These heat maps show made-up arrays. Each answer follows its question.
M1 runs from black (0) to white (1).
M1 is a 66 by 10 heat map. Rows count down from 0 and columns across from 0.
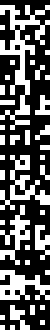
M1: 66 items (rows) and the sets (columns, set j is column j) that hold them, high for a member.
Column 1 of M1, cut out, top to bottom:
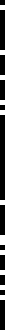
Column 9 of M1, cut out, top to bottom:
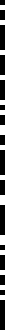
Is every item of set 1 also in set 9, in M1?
yes
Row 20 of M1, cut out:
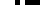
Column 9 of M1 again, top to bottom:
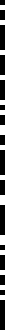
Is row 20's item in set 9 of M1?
yes
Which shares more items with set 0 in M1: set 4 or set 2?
set 2
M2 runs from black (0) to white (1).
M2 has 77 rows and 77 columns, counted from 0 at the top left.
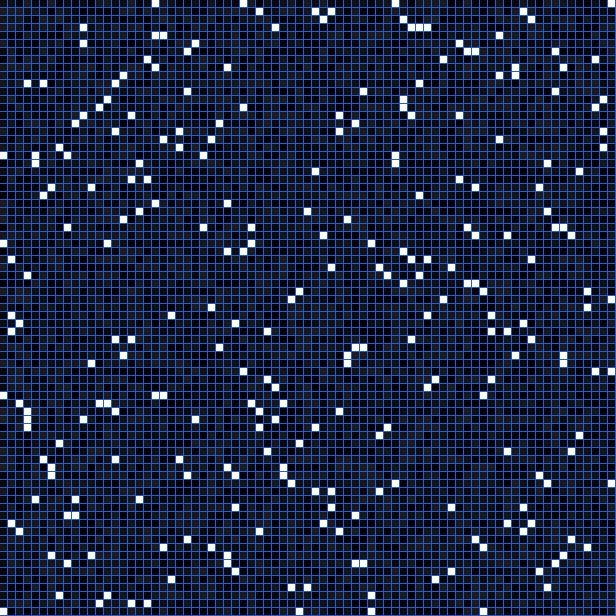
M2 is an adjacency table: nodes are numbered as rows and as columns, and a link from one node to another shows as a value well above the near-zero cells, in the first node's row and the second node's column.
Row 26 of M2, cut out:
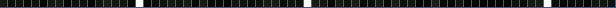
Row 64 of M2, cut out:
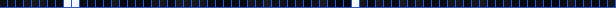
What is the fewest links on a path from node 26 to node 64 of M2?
4
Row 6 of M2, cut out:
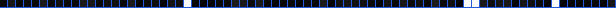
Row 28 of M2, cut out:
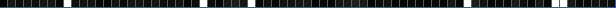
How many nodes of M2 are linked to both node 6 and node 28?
2
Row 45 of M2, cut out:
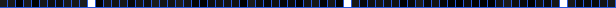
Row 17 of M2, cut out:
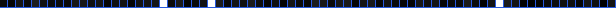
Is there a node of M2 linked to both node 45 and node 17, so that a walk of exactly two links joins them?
no
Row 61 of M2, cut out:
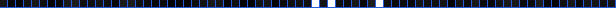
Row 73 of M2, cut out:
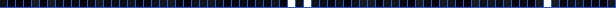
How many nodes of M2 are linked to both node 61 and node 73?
0
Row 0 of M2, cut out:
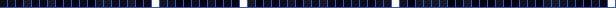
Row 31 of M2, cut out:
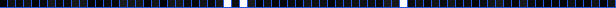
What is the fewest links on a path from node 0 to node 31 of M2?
2
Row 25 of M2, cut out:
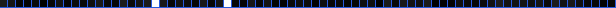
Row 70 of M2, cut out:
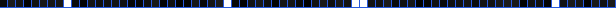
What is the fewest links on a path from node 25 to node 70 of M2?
2
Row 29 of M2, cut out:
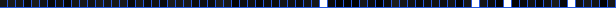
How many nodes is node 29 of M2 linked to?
4
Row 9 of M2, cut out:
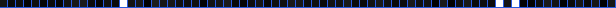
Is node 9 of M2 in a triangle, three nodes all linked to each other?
no
